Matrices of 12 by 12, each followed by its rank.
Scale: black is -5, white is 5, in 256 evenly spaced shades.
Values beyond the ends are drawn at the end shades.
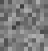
full rank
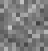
full rank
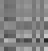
one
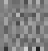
two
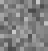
full rank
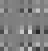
one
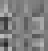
two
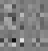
two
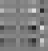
one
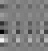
one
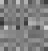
two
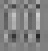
one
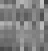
two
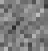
full rank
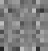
two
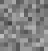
full rank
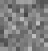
full rank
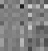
two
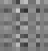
one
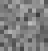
full rank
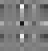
one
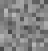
full rank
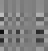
one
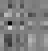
two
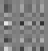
one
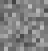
full rank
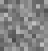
full rank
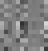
two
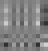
one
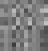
two
